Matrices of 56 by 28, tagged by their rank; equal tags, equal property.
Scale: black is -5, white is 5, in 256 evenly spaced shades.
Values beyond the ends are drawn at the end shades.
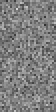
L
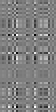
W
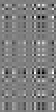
W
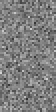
L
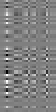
W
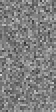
L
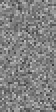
L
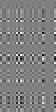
W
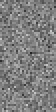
L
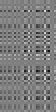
W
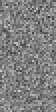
L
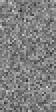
L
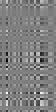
W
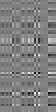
W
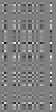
W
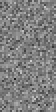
L
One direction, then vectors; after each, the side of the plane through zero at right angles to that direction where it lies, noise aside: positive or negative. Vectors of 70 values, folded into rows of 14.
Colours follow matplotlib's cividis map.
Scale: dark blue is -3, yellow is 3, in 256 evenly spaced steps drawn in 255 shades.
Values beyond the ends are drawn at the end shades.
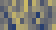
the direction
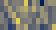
positive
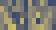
negative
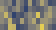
negative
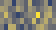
negative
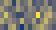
negative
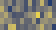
negative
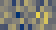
negative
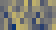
positive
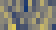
negative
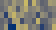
positive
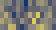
negative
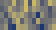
positive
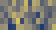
positive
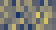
negative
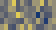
positive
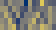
negative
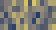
positive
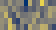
negative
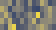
negative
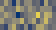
negative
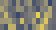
negative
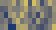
positive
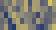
positive
